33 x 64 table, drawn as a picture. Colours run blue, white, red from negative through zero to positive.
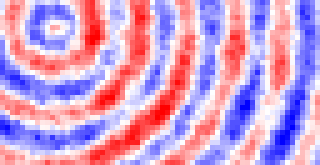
Rings spread out from the top left. On average the colour sits 50% of the way up the scale. The bottom right is the ninth with the lowest average. Neither half mirrors the other.
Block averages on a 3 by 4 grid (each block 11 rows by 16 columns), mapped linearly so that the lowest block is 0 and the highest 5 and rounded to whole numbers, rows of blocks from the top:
1521 | 1330 | 1420
